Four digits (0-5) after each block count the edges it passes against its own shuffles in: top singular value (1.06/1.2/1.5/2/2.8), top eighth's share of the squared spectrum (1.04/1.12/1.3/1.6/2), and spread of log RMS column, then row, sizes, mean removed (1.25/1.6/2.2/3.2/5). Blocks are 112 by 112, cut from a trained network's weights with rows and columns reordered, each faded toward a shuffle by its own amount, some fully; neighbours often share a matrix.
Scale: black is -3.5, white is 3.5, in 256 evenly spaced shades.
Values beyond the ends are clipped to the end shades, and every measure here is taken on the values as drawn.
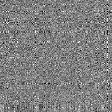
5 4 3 3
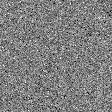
1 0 0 0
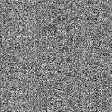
4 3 1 2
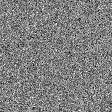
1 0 0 0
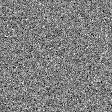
2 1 0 0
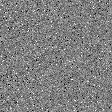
0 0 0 0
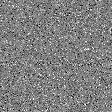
2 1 0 1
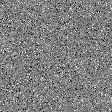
1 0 0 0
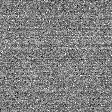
3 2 0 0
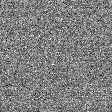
1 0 0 0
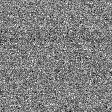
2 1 0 0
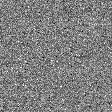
0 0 0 0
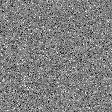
2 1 0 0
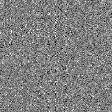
4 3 2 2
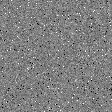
2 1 0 0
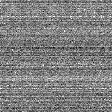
5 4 2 3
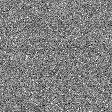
1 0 0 0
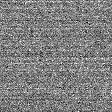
3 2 0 1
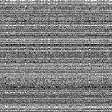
5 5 3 4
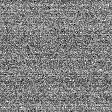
3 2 0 1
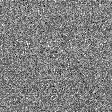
1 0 0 0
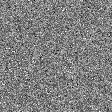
0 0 0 0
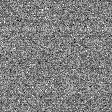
2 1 0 0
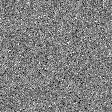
0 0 0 0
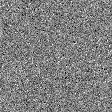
2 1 0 0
